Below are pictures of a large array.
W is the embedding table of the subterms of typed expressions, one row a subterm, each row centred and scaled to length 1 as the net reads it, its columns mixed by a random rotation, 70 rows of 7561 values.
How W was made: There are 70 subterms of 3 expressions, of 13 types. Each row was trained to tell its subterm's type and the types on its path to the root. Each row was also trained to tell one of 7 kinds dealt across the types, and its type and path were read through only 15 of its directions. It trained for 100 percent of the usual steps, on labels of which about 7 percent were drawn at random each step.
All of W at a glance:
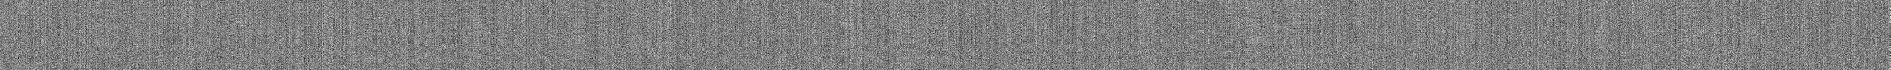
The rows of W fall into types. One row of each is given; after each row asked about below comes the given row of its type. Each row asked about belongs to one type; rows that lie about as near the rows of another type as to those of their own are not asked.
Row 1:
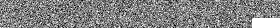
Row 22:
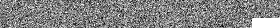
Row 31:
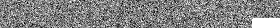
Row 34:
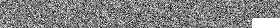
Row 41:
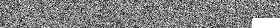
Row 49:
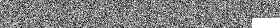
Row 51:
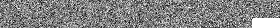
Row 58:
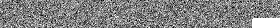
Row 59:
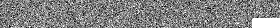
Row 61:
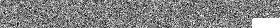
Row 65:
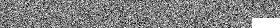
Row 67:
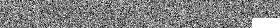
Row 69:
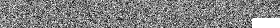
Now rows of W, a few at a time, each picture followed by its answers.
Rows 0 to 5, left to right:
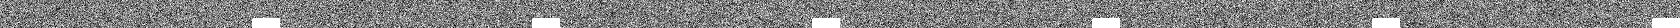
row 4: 65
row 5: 51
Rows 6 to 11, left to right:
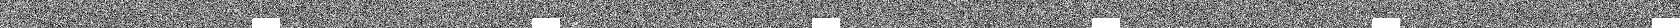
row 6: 34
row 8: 59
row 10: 51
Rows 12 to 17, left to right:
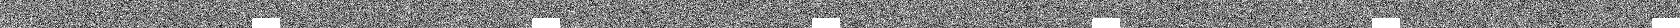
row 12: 34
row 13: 51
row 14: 59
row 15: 67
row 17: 58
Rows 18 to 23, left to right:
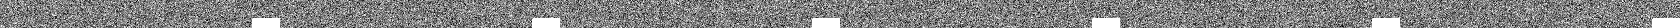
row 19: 31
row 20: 1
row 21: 49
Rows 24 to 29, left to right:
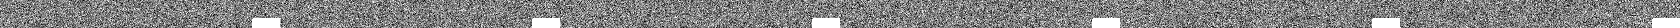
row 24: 31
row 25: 1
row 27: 67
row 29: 51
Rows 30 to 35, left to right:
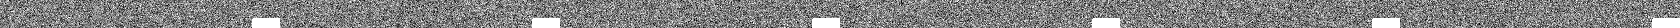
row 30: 49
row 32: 49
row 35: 67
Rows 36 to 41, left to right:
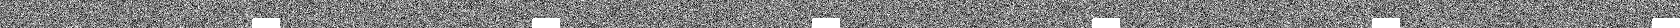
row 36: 51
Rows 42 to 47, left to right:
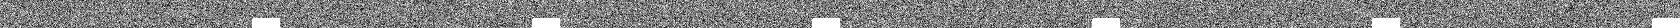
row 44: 34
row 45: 67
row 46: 61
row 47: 31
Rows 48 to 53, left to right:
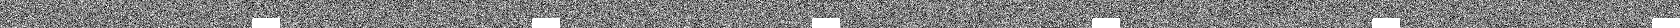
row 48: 65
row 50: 59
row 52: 41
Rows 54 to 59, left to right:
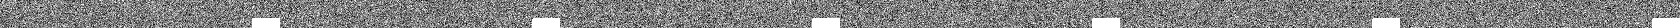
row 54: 22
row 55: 67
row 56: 49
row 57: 49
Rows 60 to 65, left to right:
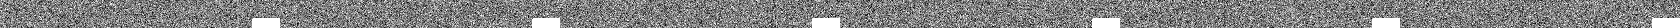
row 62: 58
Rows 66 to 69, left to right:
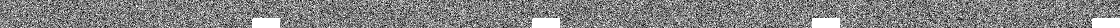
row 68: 58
